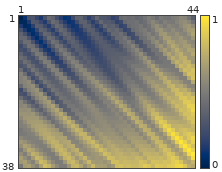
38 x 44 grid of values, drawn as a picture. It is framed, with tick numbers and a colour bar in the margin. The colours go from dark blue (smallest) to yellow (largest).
Ninth with the highest average: bottom right. Odd rows or columns: none. Lone odd cells: none. Mirror symmetry: none. Slope: up to the bottom right. Grain: diagonal, down to the right.
